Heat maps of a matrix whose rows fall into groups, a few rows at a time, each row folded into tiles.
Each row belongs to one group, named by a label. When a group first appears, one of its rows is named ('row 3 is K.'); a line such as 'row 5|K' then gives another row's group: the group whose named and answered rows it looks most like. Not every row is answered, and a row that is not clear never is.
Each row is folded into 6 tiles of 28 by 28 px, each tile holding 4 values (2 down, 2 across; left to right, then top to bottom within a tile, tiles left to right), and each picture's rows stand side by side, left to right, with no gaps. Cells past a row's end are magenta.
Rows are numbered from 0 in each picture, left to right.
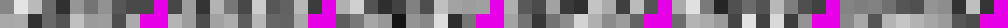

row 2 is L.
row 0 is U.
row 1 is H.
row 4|L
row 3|H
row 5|H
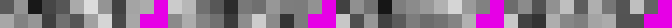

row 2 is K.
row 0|K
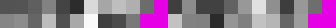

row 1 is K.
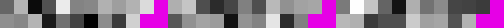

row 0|K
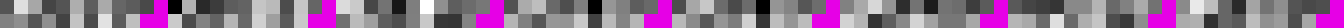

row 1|K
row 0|U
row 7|U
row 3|U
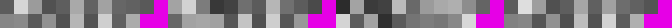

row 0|U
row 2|K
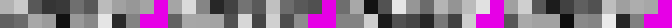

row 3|L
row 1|L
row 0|L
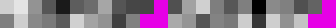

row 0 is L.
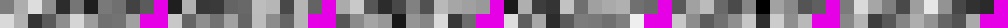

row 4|U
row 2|L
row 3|K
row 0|U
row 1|K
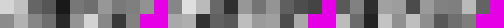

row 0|L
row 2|H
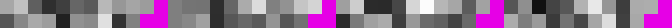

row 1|K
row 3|K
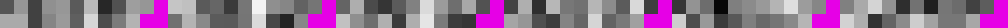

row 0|H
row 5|U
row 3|H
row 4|K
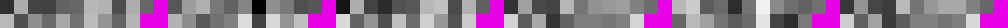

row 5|K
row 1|U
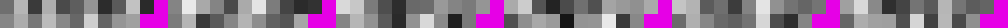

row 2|L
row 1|U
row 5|L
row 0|H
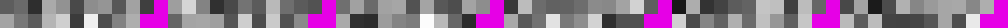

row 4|K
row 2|H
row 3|H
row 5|K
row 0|H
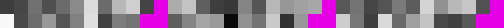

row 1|L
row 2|H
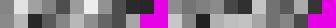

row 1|H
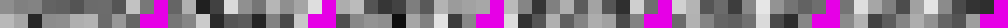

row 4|L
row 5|U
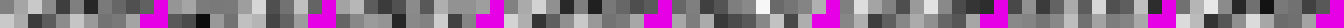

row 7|U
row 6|H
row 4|K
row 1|H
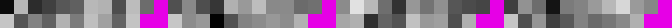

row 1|K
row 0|K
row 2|U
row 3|K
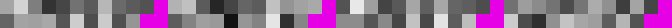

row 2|U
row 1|L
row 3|H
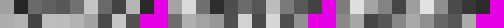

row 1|L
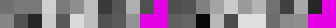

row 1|H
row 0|H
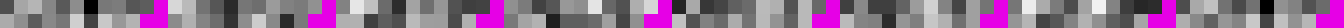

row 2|U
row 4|K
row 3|K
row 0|U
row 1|L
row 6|U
